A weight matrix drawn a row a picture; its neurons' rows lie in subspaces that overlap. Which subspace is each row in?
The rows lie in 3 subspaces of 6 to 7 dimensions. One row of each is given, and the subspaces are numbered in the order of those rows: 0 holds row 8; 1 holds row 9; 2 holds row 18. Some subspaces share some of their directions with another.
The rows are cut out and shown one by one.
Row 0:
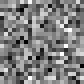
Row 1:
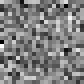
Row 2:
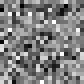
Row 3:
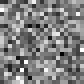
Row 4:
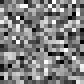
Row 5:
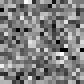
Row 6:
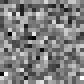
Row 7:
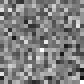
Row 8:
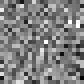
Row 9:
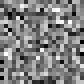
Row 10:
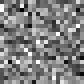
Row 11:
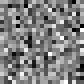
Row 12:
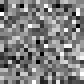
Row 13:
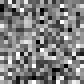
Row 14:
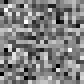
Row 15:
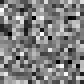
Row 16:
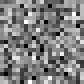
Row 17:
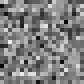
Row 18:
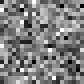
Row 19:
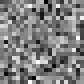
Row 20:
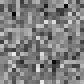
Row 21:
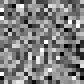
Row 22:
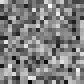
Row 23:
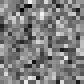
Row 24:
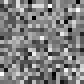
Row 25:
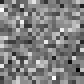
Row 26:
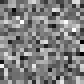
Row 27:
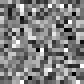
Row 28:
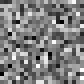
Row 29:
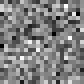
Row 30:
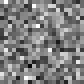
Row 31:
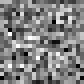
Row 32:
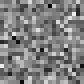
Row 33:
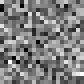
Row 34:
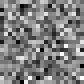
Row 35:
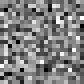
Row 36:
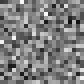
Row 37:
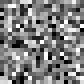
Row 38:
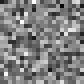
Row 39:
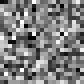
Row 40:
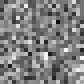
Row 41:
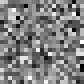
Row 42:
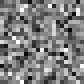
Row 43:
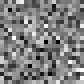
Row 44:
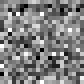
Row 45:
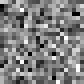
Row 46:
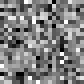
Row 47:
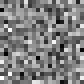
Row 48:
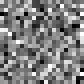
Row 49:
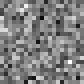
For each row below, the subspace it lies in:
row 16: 2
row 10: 0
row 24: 2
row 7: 0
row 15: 2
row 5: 1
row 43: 0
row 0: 0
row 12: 0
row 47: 1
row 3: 2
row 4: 1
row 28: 1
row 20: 0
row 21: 0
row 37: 1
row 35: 2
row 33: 0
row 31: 1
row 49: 2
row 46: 1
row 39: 1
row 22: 2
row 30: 2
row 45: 1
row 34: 2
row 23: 2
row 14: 2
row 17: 1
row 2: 0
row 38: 1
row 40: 1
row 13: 1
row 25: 2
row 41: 1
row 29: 0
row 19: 2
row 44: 0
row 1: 0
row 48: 2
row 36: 0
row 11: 1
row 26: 1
